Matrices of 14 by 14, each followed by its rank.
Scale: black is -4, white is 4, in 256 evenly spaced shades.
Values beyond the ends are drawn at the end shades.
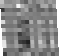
two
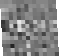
three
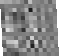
three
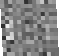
three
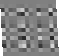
one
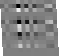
one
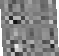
two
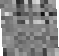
three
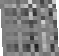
two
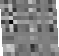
two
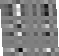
one
